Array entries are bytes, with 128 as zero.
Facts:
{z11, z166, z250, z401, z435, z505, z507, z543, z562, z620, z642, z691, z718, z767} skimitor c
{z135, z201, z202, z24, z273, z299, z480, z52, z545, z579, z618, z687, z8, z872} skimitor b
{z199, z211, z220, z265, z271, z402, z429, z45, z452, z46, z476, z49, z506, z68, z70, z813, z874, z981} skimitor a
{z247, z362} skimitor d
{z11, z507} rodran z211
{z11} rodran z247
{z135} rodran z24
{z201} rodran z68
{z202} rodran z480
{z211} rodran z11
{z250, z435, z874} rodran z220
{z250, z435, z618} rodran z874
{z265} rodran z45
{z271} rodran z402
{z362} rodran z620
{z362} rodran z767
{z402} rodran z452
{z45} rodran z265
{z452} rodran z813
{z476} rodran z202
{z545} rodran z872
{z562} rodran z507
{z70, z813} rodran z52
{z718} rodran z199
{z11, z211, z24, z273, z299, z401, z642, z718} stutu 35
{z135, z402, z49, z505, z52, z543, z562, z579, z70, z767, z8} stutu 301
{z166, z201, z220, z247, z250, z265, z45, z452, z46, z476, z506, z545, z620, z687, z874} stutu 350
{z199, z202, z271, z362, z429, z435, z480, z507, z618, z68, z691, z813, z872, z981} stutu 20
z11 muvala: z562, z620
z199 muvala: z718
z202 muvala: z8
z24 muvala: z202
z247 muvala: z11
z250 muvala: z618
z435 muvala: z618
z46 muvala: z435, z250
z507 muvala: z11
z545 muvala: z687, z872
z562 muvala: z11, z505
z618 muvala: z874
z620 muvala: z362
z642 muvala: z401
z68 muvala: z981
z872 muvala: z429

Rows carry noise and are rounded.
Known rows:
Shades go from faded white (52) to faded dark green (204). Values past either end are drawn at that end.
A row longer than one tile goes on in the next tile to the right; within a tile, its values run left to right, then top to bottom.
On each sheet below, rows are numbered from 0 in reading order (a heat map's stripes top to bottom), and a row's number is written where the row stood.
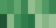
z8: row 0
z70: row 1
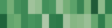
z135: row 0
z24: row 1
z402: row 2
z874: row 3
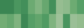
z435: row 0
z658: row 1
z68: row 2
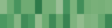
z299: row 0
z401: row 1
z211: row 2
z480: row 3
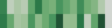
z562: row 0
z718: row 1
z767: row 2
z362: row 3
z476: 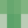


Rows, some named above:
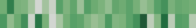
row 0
z401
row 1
z247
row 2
z201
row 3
z691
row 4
z202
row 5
z52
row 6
z476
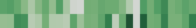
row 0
z687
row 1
z452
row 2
z620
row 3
z872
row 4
z362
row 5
z579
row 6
z872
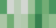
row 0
z507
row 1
z211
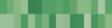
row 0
z166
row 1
z250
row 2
z687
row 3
z220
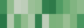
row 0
z505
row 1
z46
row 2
z691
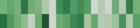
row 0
z49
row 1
z362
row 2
z618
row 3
z507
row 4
z545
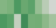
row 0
z642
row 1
z11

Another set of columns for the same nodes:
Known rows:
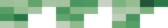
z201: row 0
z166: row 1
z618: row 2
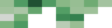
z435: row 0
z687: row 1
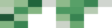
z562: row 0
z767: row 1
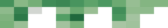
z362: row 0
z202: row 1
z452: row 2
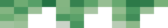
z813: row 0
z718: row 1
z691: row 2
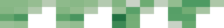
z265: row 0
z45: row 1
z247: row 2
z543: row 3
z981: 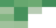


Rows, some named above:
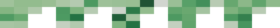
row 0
z220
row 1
z545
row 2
z11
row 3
z505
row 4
z24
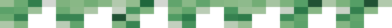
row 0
z620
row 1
z135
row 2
z562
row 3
z24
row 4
z687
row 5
z507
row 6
z507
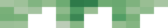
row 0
z874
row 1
z691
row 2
z476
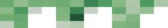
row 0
z211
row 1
z872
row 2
z46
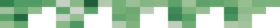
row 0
z480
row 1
z250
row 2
z49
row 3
z52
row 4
z452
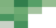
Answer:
z718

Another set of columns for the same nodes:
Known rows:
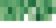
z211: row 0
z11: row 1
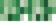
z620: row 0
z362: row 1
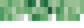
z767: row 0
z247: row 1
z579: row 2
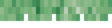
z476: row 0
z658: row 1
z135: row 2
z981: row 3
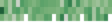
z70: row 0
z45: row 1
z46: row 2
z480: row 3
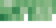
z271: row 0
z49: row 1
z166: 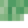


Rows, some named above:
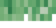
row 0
z658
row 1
z220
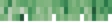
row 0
z618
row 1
z49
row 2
z658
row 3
z718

